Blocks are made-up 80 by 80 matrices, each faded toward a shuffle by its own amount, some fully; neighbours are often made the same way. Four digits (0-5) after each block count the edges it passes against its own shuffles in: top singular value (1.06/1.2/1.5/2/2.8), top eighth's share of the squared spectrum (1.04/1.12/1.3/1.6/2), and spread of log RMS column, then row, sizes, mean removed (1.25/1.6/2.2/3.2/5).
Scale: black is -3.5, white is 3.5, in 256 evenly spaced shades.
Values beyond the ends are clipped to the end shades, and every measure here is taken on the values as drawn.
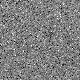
0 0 0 0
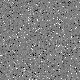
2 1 0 0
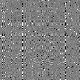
5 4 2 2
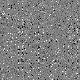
4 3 2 1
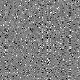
4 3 2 1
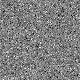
1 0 0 0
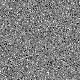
2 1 0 0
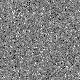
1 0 0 0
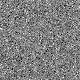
1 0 0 0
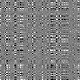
5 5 4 4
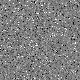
1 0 0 0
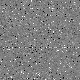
2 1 0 1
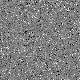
0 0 0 0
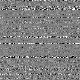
2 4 0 4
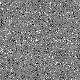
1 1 0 1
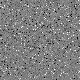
0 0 0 0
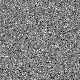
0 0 0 0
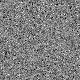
0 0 0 0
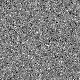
1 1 0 0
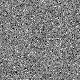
1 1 0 0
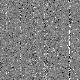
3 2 2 0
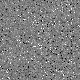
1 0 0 0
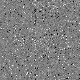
1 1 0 0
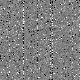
2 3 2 0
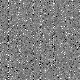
2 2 2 0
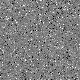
0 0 0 0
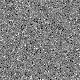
0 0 0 0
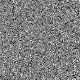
1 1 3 0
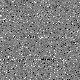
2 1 0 1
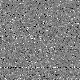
2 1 0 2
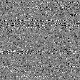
2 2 0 3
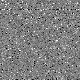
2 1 0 2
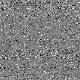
1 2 0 3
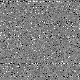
2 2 0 2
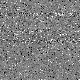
1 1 0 2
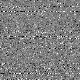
2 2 0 3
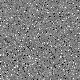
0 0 0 0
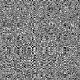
4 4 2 2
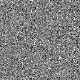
1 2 3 0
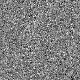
0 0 2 0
